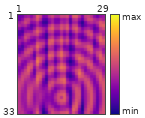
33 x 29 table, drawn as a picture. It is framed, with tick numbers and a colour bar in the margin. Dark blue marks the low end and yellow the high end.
Rings: centred on the bottom middle. Stripes: upright, repeating 7 times. Calmest part: bottom left.
